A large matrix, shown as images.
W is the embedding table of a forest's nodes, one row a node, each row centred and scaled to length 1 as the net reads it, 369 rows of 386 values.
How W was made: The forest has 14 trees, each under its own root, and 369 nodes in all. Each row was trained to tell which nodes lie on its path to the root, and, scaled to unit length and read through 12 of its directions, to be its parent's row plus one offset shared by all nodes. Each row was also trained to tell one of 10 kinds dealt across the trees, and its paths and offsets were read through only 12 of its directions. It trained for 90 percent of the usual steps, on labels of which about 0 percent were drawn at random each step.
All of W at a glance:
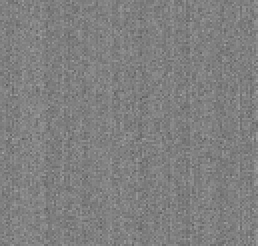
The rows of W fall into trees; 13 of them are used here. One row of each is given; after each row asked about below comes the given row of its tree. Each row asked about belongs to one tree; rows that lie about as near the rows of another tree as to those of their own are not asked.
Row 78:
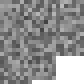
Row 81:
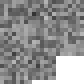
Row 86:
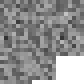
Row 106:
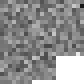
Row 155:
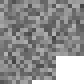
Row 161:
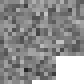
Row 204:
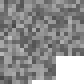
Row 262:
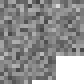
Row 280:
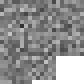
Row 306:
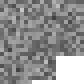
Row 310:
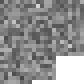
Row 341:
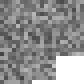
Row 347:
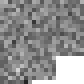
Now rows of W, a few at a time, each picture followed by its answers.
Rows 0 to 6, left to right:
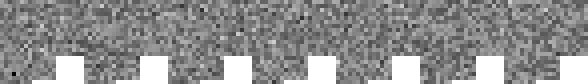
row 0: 347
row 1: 280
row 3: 310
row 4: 341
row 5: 262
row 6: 161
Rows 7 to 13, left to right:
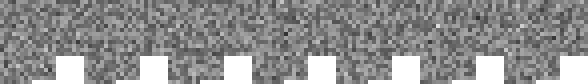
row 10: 78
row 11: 155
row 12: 155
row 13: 341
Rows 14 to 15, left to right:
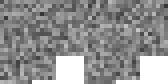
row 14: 161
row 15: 81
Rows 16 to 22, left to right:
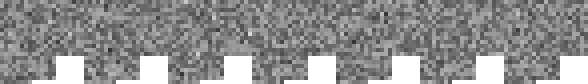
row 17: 204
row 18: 310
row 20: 78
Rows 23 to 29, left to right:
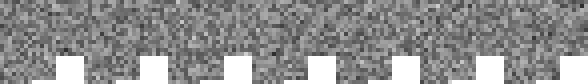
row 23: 204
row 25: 106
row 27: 78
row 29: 86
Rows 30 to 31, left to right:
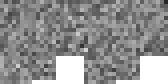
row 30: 306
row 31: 280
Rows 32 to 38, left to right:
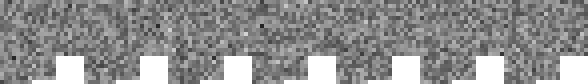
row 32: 155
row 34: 81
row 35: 310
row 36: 306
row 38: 81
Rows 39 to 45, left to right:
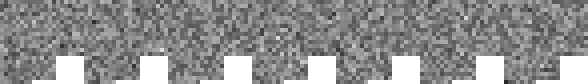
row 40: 86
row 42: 204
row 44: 155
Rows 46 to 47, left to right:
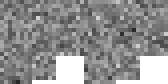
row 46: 81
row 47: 310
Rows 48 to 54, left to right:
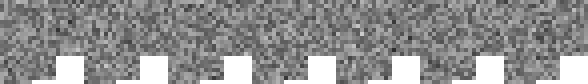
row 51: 306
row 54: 310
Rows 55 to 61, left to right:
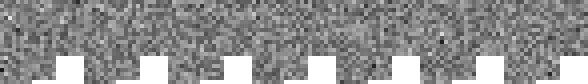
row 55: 86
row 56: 262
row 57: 161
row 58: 204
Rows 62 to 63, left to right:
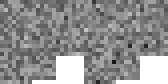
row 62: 106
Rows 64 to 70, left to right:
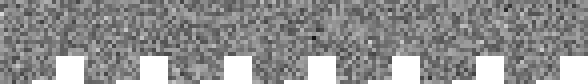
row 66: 204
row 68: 81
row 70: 155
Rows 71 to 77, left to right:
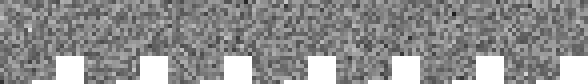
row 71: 262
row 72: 78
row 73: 81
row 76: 81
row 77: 161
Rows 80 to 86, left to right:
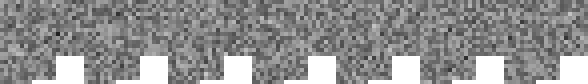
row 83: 155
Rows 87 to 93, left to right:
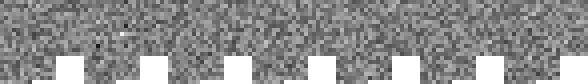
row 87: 161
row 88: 155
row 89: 306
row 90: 161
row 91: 204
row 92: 78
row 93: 262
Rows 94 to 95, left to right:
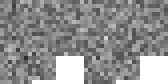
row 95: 81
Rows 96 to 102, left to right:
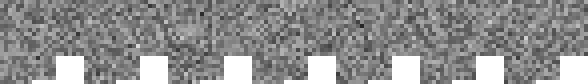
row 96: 86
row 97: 81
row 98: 280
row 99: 161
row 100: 86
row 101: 78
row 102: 81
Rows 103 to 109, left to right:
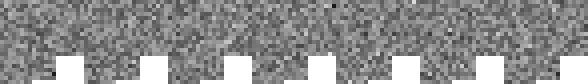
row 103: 161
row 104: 306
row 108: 78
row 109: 81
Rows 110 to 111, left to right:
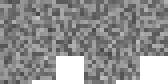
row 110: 155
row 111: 78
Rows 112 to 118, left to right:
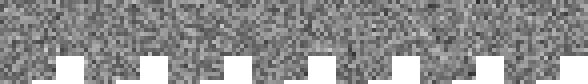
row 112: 204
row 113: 161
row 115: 204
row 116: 78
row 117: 86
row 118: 204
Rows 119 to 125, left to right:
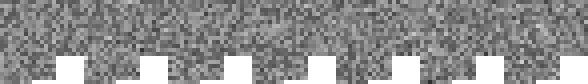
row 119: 306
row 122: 280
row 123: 78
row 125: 280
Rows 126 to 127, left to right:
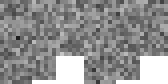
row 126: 81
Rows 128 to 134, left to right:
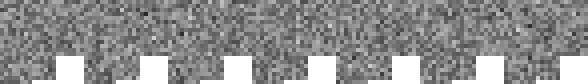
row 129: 347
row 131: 78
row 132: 341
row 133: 81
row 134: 78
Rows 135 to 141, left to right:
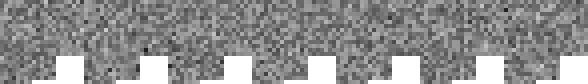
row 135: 262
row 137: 306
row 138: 204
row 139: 204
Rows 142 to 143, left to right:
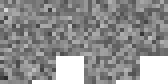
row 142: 204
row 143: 204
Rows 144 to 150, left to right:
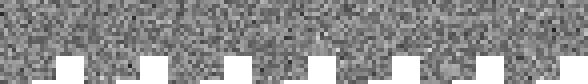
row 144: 341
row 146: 155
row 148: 81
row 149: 204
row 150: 310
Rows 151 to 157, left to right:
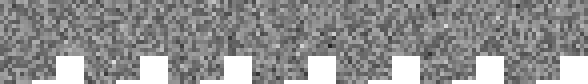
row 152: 86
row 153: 86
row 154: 78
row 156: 280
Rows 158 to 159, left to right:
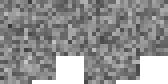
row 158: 347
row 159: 204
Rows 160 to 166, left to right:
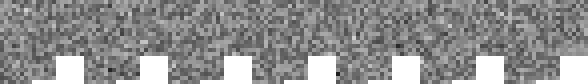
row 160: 78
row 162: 78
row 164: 341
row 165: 155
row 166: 310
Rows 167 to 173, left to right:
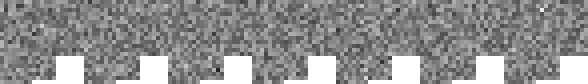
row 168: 204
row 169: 86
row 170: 341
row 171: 341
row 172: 155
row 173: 86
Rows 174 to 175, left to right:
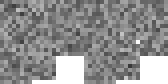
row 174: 161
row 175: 306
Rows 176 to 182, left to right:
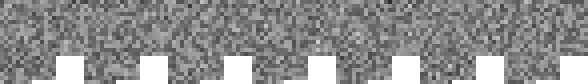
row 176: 161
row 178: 347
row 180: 81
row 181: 81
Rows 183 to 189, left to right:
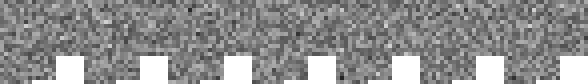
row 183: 280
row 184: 347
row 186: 86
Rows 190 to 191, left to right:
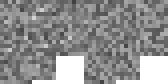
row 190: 204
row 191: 78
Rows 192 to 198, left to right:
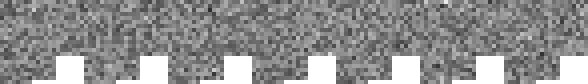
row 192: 81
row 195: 262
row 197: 161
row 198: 86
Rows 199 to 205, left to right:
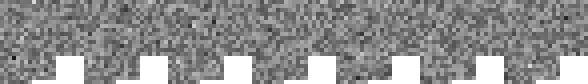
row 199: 81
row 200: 262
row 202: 155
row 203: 86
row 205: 78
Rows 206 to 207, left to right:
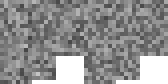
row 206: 347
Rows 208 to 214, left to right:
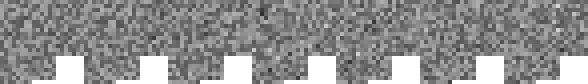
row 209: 161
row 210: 161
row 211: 155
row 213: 161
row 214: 86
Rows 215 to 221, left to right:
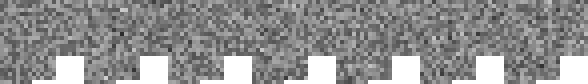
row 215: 78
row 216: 86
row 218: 86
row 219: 86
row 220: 86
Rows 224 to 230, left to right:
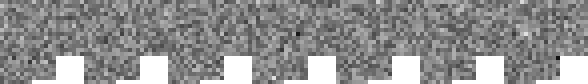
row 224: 81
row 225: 161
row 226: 155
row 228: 161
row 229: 161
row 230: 78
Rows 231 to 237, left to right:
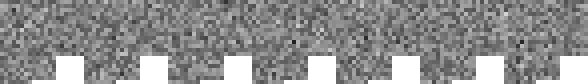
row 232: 161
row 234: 204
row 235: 86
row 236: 161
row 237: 86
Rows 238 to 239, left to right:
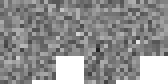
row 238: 81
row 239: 78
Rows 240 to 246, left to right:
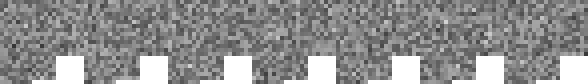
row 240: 262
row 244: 78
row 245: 204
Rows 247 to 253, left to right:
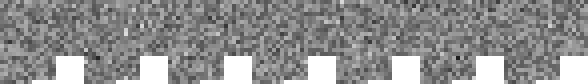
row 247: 86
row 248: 155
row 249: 78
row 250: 204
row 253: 204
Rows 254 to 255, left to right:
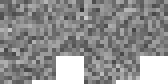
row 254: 81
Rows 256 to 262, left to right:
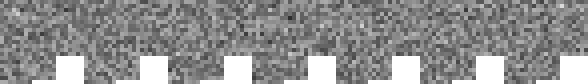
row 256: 347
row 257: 341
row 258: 86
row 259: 78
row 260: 78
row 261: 81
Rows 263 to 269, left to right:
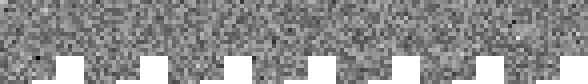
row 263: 347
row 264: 86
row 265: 86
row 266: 161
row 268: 86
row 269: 280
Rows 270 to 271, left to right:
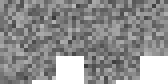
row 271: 106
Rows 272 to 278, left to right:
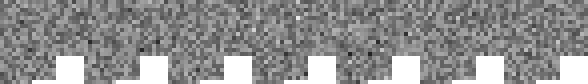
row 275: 81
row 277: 155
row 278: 78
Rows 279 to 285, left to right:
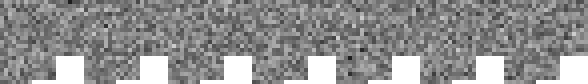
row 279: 86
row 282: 155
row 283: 347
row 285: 161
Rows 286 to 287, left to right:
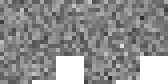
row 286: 204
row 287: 347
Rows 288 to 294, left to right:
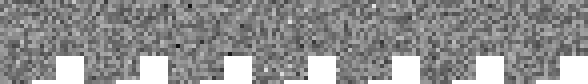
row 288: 280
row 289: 81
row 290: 204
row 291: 341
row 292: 81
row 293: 81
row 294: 78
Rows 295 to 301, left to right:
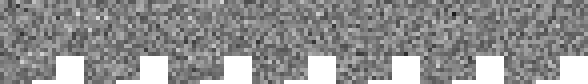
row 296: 204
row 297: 86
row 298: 81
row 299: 280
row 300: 81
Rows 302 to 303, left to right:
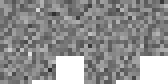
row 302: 204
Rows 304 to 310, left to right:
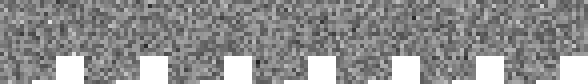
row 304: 155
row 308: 161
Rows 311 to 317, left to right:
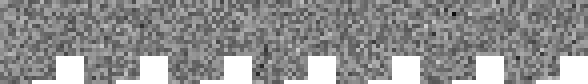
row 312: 161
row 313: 161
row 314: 78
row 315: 341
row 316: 81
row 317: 155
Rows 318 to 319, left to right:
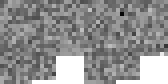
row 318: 262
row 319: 106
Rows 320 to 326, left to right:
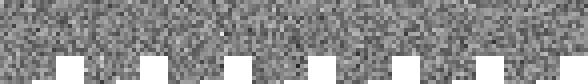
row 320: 280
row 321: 81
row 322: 204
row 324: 262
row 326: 161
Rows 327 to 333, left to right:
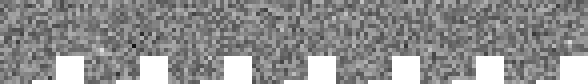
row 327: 310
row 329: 161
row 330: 262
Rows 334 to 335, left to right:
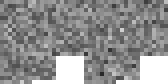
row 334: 161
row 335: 155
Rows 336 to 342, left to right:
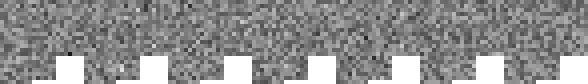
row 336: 280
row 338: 204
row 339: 86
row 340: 86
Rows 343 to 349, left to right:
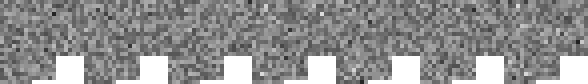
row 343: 347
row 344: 78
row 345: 280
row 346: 78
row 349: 280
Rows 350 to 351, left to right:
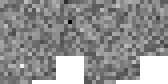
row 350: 86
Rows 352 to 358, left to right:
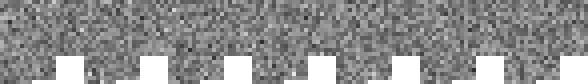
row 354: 280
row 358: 155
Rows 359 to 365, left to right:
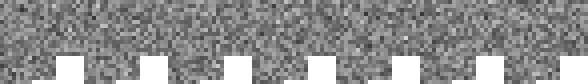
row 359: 204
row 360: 341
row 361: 161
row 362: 347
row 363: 204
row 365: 204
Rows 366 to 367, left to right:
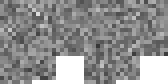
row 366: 161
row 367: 78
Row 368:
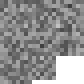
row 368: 262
